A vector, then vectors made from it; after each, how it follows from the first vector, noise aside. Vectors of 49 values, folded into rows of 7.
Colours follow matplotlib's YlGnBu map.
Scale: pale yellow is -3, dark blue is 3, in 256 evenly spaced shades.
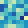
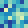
wrapped around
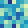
wrapped around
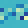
partly zeroed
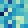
wrapped around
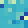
partly zeroed
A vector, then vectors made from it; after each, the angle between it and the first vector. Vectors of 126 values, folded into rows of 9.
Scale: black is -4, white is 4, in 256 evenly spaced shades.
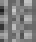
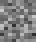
partly opposed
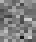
partly aligned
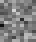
partly aligned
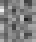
nearly opposite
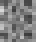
nearly opposite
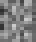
nearly parallel
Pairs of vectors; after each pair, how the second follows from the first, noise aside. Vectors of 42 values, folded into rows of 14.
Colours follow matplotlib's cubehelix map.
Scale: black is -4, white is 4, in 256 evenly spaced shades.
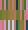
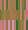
shrunk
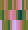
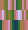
negated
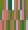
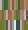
reversed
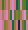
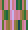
sign-scrambled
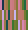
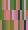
reversed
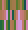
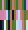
scaled up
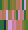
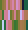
reversed
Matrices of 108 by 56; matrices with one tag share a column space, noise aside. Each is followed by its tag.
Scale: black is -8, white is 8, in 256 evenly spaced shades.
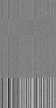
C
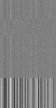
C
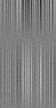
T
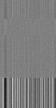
C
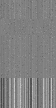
C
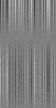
T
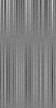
T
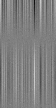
T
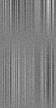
T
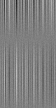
T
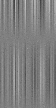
T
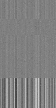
C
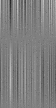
T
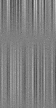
T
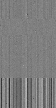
C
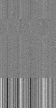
C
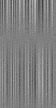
T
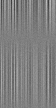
T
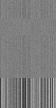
C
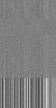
C
